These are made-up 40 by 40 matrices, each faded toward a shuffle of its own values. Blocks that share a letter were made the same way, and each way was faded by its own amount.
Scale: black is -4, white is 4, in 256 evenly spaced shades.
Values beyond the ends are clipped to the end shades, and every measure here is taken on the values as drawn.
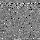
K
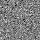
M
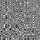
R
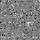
K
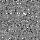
K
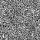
M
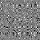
R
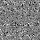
K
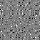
R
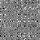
R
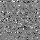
K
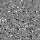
K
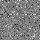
K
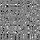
R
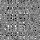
R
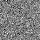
M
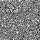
K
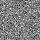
M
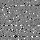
K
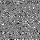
K
